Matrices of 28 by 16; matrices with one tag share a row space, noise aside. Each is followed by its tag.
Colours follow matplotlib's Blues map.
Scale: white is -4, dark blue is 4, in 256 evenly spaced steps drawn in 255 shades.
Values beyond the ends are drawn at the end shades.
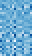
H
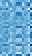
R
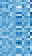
R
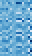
R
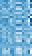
R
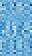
H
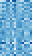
H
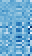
R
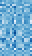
H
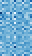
H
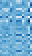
R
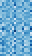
H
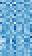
H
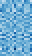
H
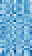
H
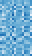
H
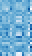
R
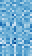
H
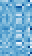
R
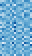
H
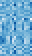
H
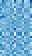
H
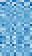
H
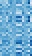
R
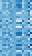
R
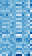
R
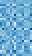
H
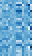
R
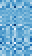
H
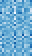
H
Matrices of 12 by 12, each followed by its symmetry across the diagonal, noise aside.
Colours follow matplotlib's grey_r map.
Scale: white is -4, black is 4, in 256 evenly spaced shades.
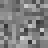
antisymmetric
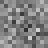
symmetric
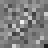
symmetric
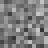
antisymmetric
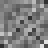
symmetric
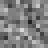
antisymmetric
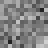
symmetric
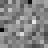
symmetric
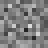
antisymmetric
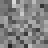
neither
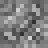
symmetric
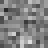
neither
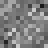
symmetric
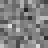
antisymmetric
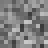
antisymmetric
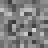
antisymmetric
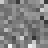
neither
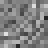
symmetric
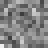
neither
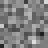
antisymmetric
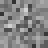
symmetric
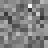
neither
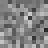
neither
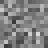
neither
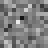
antisymmetric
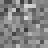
neither
